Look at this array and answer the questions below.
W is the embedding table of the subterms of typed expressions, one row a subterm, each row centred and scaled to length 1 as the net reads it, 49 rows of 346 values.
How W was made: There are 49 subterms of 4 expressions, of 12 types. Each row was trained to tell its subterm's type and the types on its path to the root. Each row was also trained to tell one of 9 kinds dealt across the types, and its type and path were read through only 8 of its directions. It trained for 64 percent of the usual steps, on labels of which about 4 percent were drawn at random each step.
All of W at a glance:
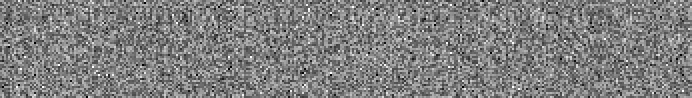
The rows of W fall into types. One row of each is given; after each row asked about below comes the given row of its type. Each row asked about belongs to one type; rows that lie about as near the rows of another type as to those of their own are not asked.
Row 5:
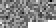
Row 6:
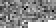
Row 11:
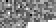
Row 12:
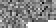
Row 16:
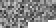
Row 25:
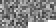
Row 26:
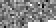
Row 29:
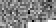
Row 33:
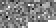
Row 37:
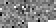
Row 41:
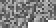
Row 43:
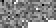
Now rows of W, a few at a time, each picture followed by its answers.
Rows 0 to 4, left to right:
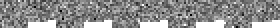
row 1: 5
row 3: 33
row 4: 5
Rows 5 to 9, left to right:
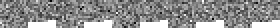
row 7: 5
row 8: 26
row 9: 26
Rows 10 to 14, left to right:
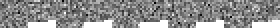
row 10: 33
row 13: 25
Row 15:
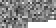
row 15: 12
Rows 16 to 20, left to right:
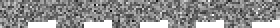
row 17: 43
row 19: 16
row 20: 29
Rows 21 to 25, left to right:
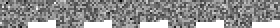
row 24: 25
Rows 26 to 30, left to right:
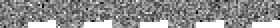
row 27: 11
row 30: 26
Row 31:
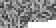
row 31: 16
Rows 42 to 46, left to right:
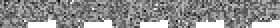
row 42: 25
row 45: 29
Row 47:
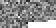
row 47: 33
